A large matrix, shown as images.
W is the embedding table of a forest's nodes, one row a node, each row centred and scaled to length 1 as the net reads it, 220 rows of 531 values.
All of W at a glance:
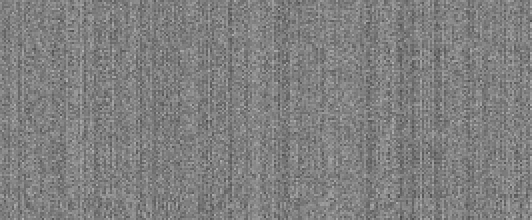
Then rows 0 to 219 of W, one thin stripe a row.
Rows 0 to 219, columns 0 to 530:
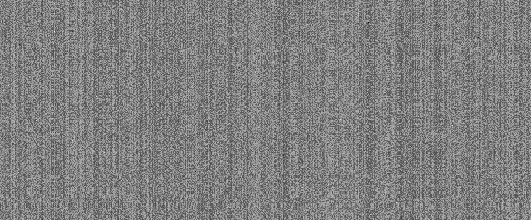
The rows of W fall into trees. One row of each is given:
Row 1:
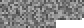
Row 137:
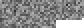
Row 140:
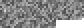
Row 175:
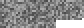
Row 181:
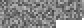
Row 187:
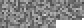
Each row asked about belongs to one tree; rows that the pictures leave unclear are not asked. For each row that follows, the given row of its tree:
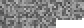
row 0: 140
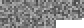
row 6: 137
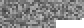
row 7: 1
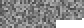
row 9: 175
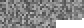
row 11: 1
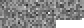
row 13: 181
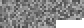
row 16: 137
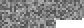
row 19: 137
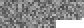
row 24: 1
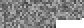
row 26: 1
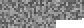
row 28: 187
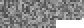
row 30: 1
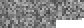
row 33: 140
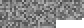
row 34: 137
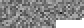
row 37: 137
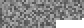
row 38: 137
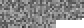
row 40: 187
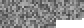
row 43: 140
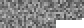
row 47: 187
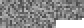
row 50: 187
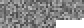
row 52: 1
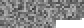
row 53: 187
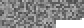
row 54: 187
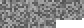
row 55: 137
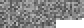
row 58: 137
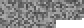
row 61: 187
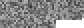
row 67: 187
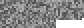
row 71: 175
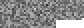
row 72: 137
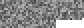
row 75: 175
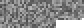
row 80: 1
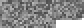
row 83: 187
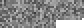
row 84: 175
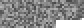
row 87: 187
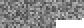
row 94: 1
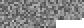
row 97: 1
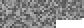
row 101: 137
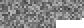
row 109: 1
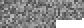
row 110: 175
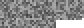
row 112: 181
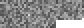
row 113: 1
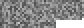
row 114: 137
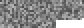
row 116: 1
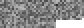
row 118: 175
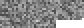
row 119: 1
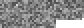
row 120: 187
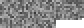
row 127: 187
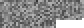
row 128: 137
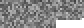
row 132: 1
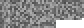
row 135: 137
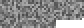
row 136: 140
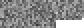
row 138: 181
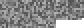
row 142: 187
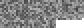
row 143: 1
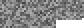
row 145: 137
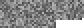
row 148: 181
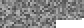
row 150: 137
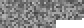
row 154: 187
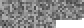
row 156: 187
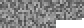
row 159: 187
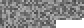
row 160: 137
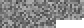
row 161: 137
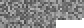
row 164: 1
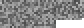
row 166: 137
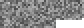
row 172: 137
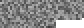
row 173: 1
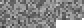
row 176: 175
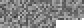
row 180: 1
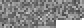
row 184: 137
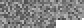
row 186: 1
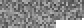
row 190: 187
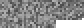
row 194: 187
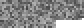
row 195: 187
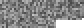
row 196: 187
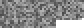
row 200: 140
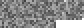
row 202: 181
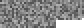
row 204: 1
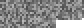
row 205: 1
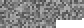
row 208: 175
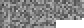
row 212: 137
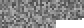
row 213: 187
